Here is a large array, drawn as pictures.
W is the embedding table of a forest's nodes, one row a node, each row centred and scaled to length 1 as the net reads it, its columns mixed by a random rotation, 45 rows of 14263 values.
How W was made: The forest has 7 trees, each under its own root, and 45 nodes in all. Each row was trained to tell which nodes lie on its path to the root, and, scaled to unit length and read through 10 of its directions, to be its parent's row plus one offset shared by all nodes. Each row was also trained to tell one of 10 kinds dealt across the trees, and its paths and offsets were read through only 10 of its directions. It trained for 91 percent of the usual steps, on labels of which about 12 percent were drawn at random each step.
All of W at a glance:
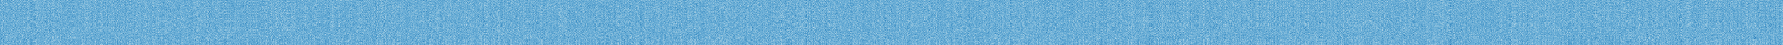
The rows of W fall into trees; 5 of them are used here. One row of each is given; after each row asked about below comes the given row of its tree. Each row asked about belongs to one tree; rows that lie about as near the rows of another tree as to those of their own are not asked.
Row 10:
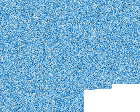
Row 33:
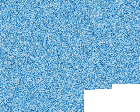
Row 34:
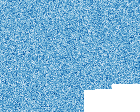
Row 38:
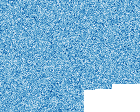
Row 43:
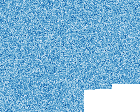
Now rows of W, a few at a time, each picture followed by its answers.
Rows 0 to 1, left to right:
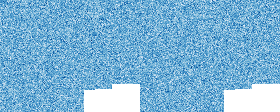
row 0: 33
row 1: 10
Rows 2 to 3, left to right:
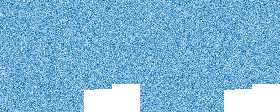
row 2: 43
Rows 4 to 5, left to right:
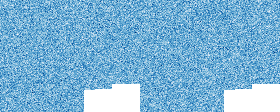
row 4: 10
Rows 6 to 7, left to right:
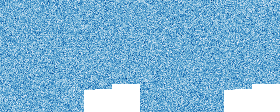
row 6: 43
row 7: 38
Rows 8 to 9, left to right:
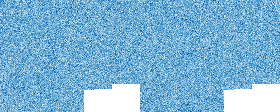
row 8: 43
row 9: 38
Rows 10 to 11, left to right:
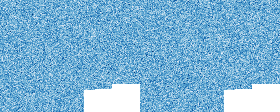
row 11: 43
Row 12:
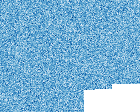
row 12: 43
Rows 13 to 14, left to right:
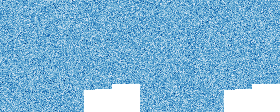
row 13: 10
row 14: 43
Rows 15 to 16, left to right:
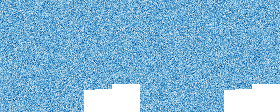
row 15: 43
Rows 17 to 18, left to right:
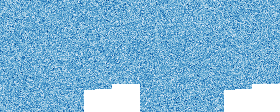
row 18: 10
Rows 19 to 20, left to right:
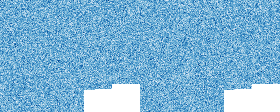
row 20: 34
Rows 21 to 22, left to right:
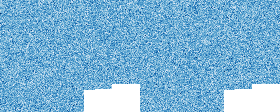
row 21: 34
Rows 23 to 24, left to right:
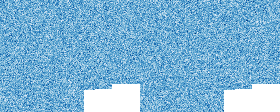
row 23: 43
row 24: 43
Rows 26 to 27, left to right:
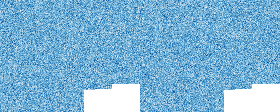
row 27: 10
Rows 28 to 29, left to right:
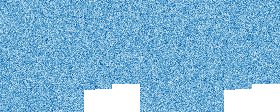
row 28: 33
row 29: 10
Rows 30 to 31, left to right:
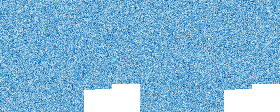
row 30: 10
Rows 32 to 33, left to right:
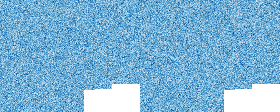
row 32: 34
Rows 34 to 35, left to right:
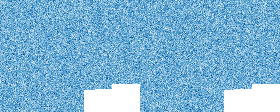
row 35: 38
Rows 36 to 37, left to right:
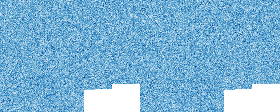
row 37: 10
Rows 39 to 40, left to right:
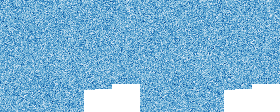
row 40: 43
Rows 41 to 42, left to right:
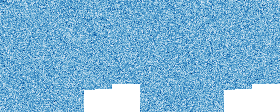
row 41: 33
